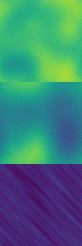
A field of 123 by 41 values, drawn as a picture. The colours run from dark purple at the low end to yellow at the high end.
The table splits into 3 rows of 1 panel. Panel 1,1: high, smooth. Panel 2,1: middling, smooth, strong in contrast. Panel 3,1: very low, slanting down to the right, faint in contrast.
